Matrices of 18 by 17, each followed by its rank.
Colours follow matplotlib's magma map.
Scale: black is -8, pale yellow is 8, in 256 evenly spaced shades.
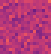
full rank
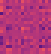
three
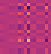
one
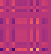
one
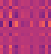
one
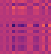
one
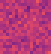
full rank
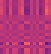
one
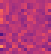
three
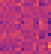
three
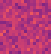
full rank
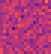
full rank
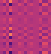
one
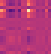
one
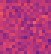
full rank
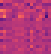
three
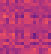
three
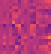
three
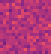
full rank
